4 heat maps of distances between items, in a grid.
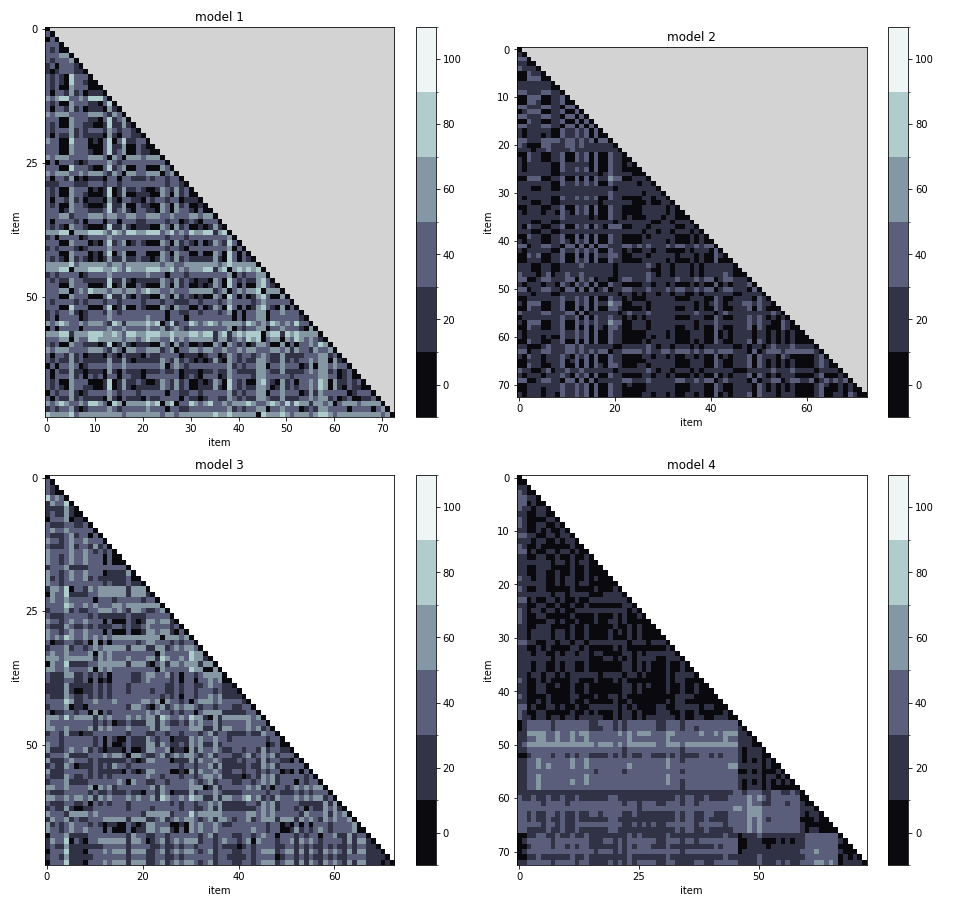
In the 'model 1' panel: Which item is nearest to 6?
28
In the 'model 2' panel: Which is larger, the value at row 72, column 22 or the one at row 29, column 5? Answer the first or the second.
the second
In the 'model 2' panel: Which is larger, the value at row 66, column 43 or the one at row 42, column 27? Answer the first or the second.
the second
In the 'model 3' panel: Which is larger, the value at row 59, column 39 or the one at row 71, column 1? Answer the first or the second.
the second
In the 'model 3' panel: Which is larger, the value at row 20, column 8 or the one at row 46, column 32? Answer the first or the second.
the second
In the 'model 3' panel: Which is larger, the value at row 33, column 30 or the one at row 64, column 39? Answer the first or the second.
the first
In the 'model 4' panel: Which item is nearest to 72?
67
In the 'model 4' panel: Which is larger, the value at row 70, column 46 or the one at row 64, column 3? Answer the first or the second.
the second
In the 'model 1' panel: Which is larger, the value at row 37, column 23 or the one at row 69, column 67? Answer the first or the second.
the second
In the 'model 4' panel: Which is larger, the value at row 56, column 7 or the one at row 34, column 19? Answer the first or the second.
the first
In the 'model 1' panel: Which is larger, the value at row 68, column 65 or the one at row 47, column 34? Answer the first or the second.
the first
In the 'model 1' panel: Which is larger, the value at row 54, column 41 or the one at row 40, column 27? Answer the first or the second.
the second
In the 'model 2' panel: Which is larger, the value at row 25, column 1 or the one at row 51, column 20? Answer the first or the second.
the second
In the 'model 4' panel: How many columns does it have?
73
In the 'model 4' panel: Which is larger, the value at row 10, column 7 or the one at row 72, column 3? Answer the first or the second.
the second
